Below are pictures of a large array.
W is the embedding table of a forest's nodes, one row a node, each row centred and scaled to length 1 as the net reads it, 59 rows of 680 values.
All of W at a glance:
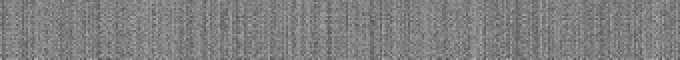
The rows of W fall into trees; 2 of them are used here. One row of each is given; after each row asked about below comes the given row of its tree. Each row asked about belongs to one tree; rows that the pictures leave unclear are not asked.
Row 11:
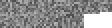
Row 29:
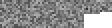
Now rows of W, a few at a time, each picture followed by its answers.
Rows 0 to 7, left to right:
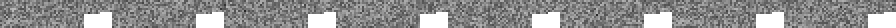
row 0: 29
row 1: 11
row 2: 29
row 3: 11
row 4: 29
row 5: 11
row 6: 29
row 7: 11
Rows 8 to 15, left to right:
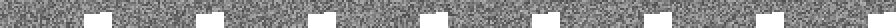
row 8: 29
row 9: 11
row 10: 29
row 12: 29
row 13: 11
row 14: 11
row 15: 11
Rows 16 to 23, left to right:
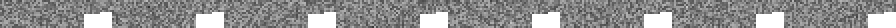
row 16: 29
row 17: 29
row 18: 11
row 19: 11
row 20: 29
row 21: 29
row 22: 29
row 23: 11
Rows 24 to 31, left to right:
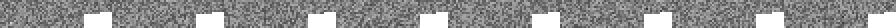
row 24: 11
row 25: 11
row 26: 29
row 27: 11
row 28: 11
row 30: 11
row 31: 29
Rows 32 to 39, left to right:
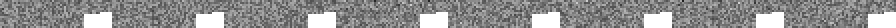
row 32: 29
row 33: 29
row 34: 11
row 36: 11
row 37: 29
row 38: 29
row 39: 11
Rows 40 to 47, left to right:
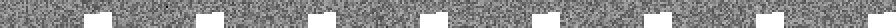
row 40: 11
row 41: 29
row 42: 29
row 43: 29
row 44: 29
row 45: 11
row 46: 29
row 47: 29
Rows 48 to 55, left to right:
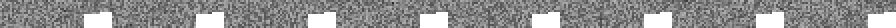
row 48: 11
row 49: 29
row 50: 29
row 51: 11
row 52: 29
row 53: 29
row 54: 11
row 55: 11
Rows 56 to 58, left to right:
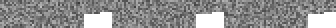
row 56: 29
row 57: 11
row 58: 29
